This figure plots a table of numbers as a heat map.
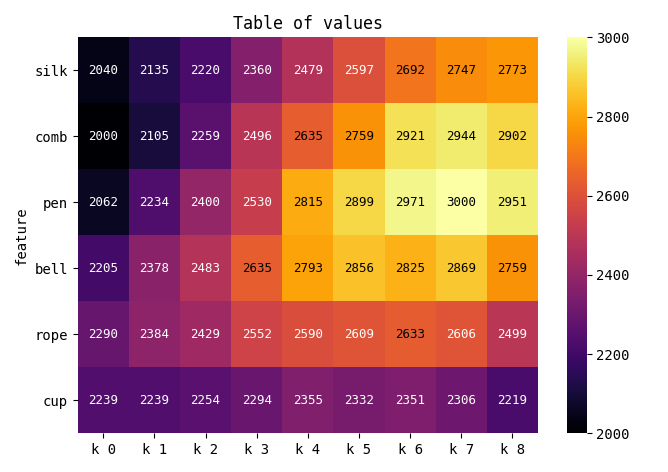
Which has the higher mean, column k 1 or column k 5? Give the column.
k 5
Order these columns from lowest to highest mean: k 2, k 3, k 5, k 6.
k 2, k 3, k 5, k 6
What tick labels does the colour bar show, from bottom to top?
2000, 2200, 2400, 2600, 2800, 3000
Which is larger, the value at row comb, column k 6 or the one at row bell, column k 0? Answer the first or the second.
the first
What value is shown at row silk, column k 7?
2747
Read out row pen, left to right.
2062 2234 2400 2530 2815 2899 2971 3000 2951
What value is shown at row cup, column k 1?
2239
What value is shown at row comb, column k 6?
2921
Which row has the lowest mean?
cup
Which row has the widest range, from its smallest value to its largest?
comb
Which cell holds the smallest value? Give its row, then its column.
comb, k 0
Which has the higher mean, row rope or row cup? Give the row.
rope
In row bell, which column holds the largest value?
k 7
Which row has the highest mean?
pen
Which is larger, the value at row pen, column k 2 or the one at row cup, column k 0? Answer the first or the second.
the first
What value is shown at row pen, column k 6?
2971
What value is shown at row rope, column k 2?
2429
